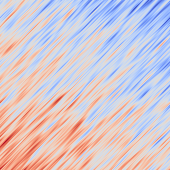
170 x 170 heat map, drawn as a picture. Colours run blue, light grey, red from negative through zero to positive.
Overall the values sit about 50% of the way up the scale. The values follow a bell shape. The halves do not mirror each other. No lone cell stands out from its neighbours. The bottom left is the ninth with the highest average. The grain runs diagonally up to the right. There is an overall slope up to the bottom left.
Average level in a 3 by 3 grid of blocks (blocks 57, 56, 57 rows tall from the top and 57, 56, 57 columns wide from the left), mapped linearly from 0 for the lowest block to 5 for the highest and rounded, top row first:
2 1 0
3 2 1
5 4 3
